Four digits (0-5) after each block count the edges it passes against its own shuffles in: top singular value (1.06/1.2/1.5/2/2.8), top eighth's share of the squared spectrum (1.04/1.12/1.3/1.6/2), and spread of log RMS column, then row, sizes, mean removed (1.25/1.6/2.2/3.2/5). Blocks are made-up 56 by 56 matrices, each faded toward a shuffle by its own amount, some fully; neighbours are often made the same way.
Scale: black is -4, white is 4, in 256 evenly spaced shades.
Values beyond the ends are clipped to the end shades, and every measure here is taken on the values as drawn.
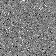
0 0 0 0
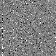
2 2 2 0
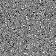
0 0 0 0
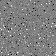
2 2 0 0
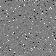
1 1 0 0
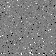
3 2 0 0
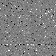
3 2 0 1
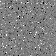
1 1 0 0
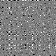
4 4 2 2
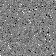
0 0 0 0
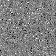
0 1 0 1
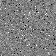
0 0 0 0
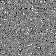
1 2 0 1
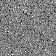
0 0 0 0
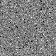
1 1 1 0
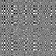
5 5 3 3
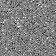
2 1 0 0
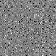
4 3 0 1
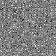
3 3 1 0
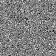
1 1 0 0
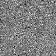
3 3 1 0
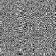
3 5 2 2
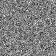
1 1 0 0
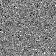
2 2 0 0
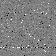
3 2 0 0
